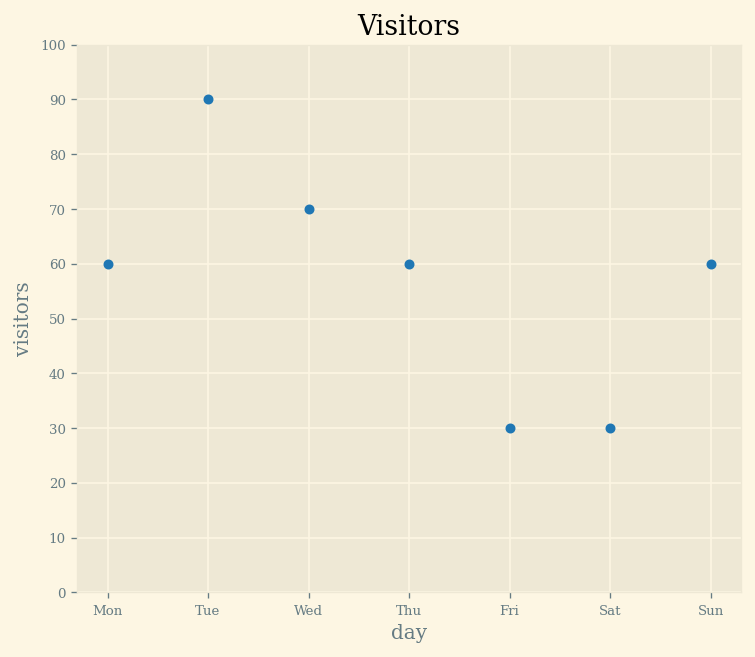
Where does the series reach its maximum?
Tue
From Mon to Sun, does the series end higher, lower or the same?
the same
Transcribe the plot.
Title: Visitors
x-axis: day, ticks Mon Tue Wed Thu Fri Sat Sun
y-axis: visitors, ticks 0 10 20 30 40 50 60 70 80 90 100
Values:
60 90 70 60 30 30 60
